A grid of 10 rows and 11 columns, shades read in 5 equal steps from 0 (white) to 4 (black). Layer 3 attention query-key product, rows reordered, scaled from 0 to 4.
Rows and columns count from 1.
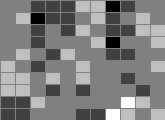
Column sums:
19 18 25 23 22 18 18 25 21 18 16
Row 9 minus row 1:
1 1 -2 -1 -1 1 1 -2 -3 -1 0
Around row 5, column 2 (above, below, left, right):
2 2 2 2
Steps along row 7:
same up down up down up same up down same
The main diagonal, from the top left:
2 1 3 2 1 1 2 2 0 2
